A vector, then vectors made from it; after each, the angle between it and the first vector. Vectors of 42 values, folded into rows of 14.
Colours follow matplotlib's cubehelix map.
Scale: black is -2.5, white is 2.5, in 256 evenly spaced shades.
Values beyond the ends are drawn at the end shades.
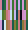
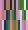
partly opposed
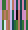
nearly parallel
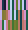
nearly parallel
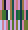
partly aligned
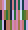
nearly opposite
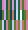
nearly opposite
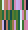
partly opposed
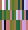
partly opposed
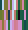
orthogonal
